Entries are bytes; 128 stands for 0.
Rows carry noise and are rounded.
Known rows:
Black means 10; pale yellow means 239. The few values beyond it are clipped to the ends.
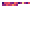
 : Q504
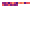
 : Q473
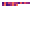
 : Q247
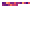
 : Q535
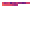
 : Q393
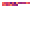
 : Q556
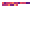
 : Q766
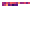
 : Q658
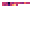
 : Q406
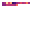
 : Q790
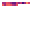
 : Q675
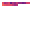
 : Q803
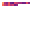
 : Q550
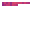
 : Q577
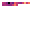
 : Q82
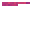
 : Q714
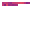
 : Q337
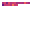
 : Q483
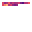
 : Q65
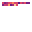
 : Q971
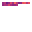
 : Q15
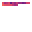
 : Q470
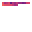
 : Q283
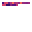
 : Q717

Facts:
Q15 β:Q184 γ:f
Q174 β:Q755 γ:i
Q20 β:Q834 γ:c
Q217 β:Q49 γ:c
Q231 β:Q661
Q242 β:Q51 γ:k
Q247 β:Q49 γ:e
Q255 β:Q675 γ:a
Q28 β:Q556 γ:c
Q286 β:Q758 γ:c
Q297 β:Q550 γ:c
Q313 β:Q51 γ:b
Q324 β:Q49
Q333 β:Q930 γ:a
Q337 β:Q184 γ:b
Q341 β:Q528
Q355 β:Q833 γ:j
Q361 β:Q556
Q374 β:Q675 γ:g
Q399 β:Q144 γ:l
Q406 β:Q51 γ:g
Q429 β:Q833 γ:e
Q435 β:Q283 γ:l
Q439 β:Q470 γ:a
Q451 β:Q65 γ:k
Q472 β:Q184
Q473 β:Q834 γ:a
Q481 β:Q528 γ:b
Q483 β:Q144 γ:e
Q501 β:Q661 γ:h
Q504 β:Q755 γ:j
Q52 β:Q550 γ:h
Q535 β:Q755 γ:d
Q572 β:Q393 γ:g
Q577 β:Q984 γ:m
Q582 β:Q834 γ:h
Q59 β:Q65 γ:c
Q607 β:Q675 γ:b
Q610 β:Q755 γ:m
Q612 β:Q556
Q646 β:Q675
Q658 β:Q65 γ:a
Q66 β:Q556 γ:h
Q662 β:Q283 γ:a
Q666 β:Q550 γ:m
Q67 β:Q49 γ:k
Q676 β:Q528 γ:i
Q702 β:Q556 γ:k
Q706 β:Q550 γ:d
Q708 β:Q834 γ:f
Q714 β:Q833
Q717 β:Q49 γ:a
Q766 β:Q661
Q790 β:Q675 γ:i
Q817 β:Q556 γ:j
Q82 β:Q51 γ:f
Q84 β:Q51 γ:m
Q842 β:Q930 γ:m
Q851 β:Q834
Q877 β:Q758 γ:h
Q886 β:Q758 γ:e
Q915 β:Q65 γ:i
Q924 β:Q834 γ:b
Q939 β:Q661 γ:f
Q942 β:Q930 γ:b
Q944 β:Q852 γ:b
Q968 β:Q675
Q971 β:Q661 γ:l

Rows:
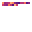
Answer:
Q501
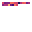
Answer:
Q939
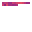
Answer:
Q944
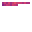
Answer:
Q842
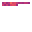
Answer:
Q572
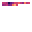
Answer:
Q84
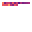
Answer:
Q661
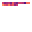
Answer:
Q834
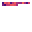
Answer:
Q610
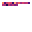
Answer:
Q706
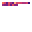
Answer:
Q666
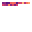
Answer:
Q708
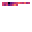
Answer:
Q313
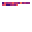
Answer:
Q324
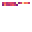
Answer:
Q817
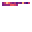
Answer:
Q174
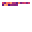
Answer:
Q915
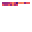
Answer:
Q851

